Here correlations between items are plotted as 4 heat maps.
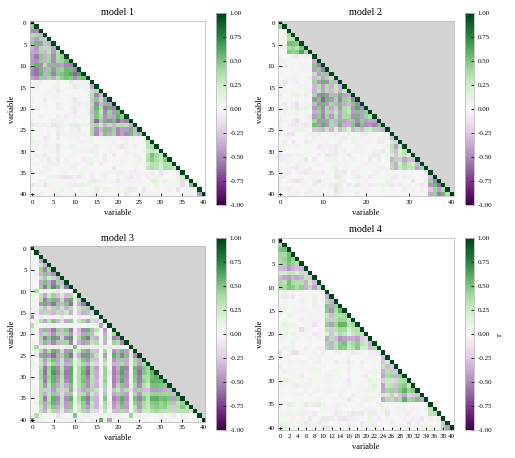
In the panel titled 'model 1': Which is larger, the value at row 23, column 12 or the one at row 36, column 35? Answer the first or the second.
the second
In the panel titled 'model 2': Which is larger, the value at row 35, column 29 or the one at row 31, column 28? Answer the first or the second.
the second
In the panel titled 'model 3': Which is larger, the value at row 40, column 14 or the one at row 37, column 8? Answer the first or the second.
the first
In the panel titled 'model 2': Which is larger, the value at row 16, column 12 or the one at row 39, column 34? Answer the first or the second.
the second
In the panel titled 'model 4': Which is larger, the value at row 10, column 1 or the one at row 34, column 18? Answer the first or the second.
the first
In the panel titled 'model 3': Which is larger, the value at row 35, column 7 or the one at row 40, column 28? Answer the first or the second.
the first
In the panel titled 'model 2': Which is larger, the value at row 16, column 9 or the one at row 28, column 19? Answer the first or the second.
the first
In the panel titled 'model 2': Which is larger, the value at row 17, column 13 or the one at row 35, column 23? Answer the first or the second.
the second
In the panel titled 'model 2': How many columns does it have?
41
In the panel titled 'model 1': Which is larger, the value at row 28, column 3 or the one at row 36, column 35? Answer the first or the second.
the second
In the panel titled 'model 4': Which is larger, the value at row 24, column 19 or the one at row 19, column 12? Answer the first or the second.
the first
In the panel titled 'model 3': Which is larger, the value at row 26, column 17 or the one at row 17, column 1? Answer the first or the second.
the first
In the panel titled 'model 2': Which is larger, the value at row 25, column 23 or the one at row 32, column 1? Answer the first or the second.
the second
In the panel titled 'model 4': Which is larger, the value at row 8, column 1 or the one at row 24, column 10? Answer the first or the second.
the second
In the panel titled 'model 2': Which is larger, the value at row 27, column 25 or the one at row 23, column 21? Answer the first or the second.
the first
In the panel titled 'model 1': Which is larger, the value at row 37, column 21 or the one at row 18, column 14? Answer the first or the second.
the first
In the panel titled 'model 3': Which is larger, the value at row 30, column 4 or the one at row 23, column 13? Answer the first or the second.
the first
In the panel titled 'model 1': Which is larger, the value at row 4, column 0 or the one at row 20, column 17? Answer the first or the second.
the first
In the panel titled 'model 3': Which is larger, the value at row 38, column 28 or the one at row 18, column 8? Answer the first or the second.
the first
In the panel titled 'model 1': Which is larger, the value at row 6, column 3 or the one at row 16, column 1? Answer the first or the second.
the second
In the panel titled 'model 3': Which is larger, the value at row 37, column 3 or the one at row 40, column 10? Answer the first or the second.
the second
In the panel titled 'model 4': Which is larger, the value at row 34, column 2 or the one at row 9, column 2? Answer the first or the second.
the second
